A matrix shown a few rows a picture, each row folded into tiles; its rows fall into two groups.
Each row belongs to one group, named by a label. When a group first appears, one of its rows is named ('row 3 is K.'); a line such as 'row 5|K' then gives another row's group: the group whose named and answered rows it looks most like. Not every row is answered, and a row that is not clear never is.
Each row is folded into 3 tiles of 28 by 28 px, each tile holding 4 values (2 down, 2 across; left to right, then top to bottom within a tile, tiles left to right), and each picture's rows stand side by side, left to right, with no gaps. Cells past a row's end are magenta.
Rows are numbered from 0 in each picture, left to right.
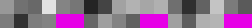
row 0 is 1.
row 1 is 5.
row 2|1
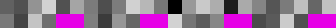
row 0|1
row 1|1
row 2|5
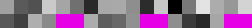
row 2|5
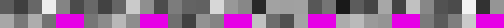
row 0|1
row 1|1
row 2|1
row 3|5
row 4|5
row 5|1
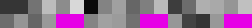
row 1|5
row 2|5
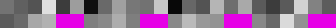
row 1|5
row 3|1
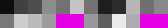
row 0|5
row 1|1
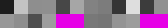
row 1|1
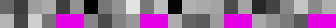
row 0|1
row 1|5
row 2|5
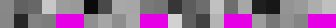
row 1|5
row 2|5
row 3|5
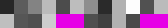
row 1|1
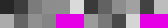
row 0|5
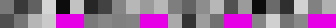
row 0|1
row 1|5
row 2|1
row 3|5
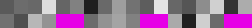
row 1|5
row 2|1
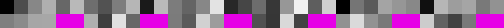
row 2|1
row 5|5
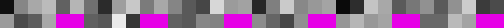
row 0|5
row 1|1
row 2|1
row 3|5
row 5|1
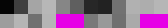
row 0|5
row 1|5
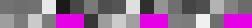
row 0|1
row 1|1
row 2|1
